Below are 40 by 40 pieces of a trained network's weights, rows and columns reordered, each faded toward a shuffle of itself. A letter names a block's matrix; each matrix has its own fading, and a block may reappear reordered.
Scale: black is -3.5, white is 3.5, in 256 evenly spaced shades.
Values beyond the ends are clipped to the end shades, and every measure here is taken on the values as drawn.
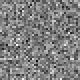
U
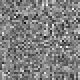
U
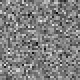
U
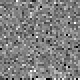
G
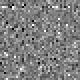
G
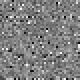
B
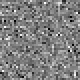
B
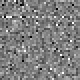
G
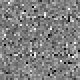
B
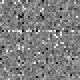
G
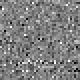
B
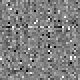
G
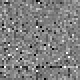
G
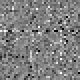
G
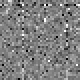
G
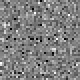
B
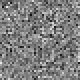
U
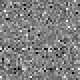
B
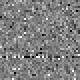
G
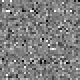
B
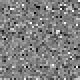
B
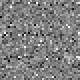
B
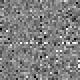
G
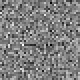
U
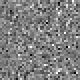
G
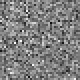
U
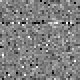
G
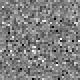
B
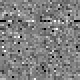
G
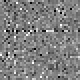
G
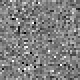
G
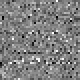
B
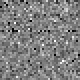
B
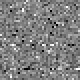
B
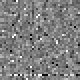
G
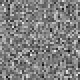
U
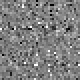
B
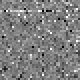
G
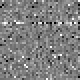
G
